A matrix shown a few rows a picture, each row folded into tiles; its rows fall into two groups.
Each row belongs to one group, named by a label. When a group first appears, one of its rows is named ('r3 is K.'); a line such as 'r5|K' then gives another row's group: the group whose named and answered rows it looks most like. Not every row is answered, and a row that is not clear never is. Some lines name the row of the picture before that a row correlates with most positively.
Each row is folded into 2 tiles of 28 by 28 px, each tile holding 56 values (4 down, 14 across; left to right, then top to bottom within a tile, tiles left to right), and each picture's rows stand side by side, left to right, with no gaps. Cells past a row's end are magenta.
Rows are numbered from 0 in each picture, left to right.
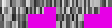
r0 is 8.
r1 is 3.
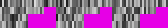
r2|3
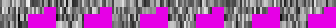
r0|8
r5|3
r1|3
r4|3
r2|8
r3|3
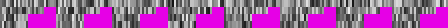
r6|3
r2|8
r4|8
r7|8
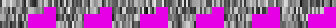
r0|8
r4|3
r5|8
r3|3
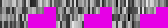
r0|8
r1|3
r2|3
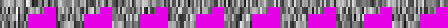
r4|3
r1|8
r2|3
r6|8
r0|8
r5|3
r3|3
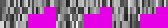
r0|3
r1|3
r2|8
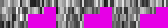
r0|8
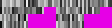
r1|3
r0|8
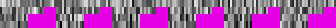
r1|3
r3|8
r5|3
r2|8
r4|3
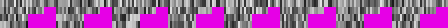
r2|3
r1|8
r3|8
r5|8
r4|8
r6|8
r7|3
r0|3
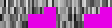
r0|3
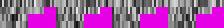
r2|8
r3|8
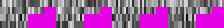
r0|8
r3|8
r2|3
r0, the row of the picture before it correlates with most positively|3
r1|8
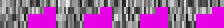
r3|8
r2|3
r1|8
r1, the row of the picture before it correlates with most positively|0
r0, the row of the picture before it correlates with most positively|1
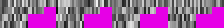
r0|3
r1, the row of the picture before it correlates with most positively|1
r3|3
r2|3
